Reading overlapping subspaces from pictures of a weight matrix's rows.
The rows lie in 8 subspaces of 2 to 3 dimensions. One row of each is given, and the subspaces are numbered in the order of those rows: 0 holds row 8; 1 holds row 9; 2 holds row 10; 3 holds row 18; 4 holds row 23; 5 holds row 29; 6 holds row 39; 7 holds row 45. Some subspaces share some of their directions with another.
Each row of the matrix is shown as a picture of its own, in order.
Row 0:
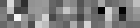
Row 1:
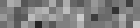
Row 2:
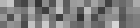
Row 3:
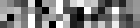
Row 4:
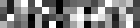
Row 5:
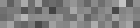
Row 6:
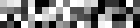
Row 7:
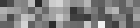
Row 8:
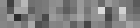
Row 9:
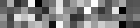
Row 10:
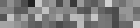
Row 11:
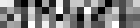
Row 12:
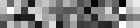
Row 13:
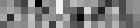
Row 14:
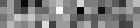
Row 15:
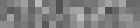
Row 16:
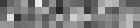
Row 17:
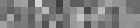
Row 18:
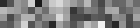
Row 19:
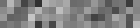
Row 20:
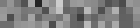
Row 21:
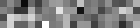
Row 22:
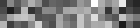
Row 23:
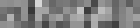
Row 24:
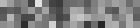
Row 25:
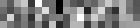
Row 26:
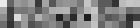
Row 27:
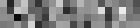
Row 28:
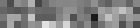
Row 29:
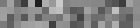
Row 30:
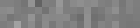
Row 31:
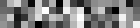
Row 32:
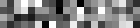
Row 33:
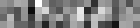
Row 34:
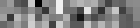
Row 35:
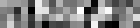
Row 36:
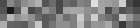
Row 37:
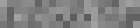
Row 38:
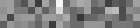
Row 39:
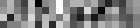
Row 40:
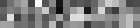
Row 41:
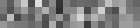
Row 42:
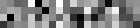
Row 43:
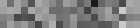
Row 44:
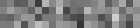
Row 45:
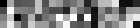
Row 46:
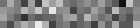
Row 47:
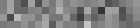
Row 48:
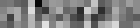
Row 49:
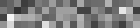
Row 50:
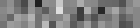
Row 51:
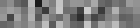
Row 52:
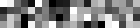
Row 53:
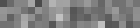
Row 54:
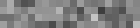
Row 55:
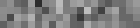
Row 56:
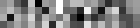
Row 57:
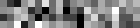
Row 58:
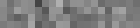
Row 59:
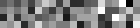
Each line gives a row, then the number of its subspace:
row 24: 3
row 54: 2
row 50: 2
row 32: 2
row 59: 6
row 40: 7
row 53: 3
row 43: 1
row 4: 6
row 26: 7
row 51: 4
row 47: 0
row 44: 6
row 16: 7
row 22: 1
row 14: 2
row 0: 0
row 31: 6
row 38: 4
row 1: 6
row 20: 5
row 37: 7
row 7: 3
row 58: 0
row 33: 4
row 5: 5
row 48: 4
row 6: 6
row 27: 0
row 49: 2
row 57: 6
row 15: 1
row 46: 5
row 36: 1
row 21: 2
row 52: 3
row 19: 6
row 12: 1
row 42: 2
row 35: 4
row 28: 2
